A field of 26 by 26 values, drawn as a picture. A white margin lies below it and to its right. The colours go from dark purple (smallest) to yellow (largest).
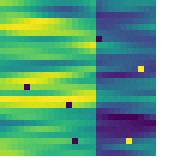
Six lone cells stand out: two far higher and four far lower than their neighbours. A vertical seam about 60% of the way across splits the table, and the left part is higher. The bottom right is the ninth with the lowest average. The grain runs across in streaks.
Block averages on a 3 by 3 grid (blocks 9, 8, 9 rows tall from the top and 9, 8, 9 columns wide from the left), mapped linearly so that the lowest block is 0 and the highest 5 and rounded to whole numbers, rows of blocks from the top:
541
551
530
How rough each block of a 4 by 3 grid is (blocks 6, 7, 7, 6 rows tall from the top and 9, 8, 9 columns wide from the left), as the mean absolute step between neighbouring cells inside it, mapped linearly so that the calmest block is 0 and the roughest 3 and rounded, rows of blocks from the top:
120
131
231
021
